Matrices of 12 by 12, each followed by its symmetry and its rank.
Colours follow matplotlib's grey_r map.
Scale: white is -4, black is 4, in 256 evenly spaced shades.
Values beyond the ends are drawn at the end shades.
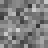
neither, full rank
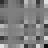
symmetric, rank one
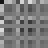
symmetric, rank one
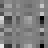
neither, rank one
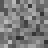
neither, full rank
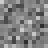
symmetric, full rank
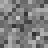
symmetric, full rank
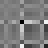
symmetric, rank one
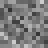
neither, full rank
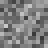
neither, full rank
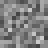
symmetric, full rank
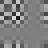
symmetric, rank one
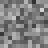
neither, full rank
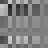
neither, rank one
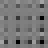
symmetric, rank one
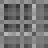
symmetric, rank one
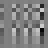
neither, rank one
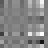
neither, rank one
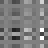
neither, rank one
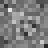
symmetric, full rank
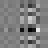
neither, rank one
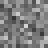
neither, full rank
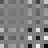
symmetric, rank one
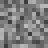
neither, full rank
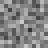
symmetric, full rank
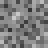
symmetric, full rank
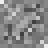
symmetric, full rank
